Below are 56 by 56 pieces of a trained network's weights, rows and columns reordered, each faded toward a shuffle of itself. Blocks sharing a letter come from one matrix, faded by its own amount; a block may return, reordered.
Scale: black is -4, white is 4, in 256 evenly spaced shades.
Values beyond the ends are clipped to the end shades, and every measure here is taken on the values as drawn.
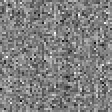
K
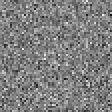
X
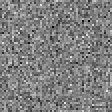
X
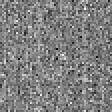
K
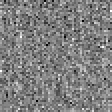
K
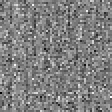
K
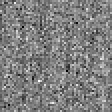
K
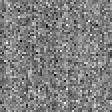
K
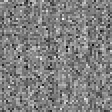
K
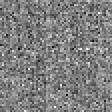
K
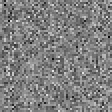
X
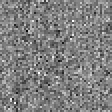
K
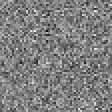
X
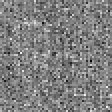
K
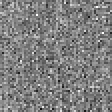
K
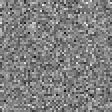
X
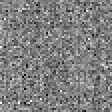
K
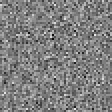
X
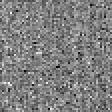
K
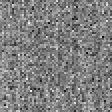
K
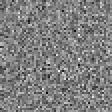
X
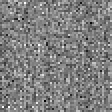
K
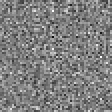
X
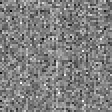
K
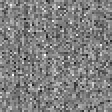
K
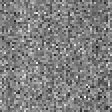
K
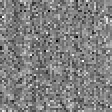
K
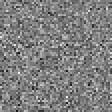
X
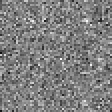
X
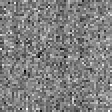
K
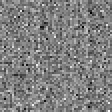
K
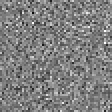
X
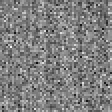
K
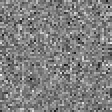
X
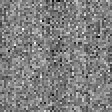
K
